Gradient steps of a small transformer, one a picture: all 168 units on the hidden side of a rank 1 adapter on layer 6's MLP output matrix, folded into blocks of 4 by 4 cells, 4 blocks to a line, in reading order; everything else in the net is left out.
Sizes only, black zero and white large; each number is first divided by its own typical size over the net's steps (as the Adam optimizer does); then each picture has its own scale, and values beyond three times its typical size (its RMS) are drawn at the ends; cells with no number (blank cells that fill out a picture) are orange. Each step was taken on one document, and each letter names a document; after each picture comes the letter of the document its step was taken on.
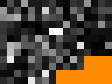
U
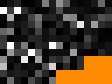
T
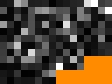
U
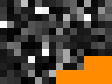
U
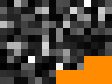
U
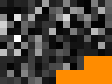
U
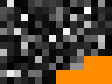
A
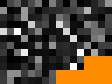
A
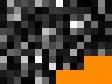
T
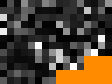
A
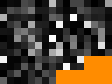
A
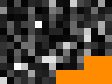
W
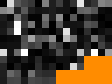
A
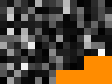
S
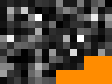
S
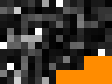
S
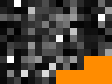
U
